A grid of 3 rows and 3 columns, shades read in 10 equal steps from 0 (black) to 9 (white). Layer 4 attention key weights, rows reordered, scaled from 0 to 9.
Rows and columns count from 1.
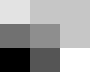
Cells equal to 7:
3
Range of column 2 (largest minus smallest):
4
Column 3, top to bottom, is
7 7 9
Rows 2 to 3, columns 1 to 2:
4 5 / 0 3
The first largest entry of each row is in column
1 3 3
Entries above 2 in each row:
3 3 2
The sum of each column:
12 15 23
